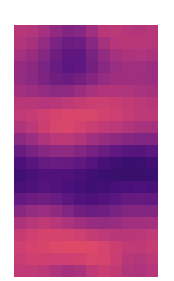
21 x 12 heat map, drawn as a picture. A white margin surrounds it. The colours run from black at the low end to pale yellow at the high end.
Stripes: horizontal, repeating 2 times. Calmest part: top right. Ninth with the lowest average: middle right. Average level on the scale: 40%.
